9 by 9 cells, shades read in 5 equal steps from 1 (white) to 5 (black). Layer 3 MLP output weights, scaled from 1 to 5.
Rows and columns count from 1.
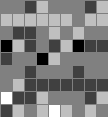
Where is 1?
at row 8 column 1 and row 9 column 5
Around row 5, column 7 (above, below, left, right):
5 4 3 3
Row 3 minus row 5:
-1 1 1 -2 0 0 -1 0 0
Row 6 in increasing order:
3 3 3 3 3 3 3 4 4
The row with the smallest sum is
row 2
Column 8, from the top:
4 2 3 4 3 3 4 4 2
